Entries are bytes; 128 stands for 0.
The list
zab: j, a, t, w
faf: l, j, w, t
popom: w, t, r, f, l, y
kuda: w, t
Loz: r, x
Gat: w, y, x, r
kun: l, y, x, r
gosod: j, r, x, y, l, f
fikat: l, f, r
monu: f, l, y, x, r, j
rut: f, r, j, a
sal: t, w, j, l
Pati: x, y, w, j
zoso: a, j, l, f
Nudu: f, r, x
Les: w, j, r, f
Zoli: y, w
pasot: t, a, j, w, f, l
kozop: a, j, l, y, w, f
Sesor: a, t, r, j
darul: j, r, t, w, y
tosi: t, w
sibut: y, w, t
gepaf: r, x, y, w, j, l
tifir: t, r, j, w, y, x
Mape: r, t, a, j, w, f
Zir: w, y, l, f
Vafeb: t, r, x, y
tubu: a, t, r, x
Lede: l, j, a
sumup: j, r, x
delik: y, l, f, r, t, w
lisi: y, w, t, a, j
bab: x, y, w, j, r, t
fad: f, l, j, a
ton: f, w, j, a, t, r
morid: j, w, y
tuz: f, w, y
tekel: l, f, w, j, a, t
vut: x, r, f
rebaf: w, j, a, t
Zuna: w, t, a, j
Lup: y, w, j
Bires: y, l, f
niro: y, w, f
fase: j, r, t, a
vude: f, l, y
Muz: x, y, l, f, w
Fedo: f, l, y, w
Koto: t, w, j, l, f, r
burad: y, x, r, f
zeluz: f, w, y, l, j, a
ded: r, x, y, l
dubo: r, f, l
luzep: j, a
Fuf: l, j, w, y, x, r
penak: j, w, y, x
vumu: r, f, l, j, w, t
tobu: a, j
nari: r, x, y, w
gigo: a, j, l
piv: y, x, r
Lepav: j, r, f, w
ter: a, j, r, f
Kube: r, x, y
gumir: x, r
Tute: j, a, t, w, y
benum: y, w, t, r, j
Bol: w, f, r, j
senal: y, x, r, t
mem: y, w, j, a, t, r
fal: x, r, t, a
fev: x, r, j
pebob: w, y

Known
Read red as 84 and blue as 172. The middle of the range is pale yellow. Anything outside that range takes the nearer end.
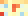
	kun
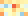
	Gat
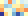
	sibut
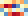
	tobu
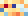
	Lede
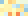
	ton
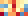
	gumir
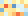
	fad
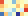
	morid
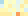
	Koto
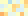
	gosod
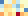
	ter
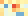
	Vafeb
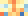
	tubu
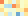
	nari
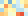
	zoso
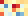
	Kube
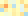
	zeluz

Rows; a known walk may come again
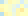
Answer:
vumu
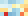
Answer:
niro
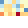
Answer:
ter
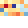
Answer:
Lede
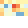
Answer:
Vafeb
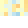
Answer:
popom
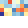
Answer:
kuda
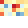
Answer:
Kube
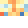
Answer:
tubu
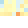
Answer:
Koto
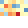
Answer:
rut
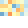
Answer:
rebaf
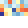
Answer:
tosi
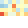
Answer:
burad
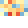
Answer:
fase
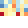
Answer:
vut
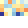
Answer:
sibut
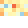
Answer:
Gat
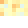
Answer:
Fuf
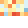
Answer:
fev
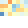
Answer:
zab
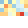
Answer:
zoso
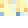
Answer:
Tute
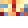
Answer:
gumir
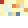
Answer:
penak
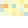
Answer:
zeluz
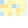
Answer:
tekel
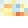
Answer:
Bol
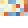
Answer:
vude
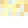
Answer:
gepaf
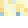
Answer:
darul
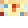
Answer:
piv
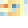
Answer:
Zuna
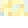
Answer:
benum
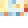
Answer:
Fedo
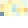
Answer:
faf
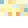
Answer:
ton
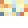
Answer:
Lup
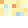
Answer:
tifir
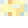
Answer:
mem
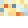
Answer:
fad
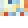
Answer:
Bires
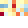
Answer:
Nudu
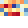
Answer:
luzep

